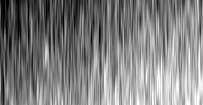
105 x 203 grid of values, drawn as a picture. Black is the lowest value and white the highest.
The grain runs up and down. The halves do not mirror each other. The bottom right is the ninth with the highest average. There is an overall slope up to the bottom right. The top left is the ninth with the lowest average.
